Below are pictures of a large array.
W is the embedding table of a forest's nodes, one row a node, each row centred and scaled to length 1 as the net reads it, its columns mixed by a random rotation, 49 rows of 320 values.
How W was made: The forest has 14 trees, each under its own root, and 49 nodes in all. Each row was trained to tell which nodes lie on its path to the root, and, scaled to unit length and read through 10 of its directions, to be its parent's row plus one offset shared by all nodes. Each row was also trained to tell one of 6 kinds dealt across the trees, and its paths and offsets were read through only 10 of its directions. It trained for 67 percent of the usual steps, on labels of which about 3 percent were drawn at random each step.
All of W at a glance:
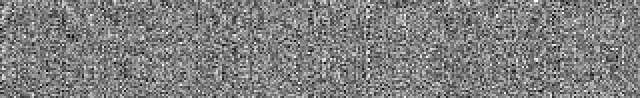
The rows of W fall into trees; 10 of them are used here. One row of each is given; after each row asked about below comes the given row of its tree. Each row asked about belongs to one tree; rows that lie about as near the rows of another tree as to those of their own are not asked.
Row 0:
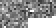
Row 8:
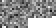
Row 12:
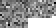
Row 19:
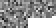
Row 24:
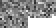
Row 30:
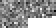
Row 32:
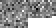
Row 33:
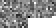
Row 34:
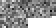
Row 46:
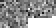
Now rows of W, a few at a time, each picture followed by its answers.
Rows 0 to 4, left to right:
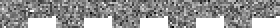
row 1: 0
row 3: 19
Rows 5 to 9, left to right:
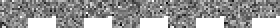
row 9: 24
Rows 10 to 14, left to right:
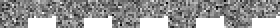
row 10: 12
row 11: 24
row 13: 19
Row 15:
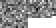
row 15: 32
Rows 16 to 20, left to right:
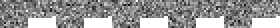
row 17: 19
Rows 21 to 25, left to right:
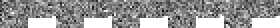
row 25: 34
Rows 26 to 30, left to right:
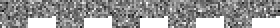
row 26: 8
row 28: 33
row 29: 0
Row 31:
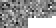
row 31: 12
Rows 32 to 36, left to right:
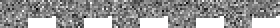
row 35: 32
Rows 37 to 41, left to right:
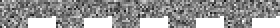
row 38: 34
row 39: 12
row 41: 30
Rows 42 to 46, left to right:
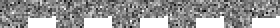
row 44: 0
